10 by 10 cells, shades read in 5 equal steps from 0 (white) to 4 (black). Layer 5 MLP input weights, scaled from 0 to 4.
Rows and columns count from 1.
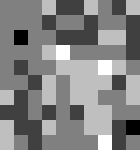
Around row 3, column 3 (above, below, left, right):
2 2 4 2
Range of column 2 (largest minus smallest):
2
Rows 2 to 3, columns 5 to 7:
2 2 3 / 3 3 3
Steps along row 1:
same same down up same down up up down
